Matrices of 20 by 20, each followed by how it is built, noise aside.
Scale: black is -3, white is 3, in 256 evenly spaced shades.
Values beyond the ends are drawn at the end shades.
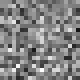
low rank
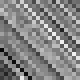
Toeplitz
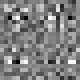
low rank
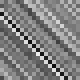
Toeplitz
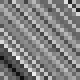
Toeplitz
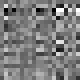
low rank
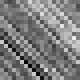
Toeplitz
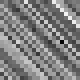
Toeplitz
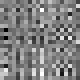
low rank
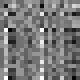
low rank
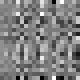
low rank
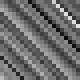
Toeplitz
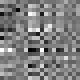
low rank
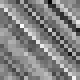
Toeplitz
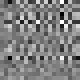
low rank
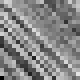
Toeplitz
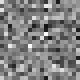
low rank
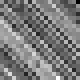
Toeplitz
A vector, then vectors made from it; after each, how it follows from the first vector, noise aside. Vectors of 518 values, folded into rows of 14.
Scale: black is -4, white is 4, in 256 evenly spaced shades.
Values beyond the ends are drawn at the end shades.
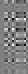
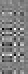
reversed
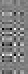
reversed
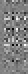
sign-scrambled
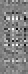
sign-scrambled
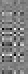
reversed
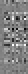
sign-scrambled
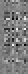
sign-scrambled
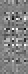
sign-scrambled
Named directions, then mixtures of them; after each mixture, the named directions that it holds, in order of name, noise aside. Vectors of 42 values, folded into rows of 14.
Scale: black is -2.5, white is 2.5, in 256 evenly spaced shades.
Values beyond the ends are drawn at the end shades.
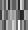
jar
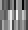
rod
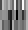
rod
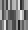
jar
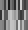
jar, rod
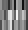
rod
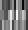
rod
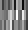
rod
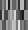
jar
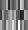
jar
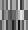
jar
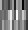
rod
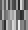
jar
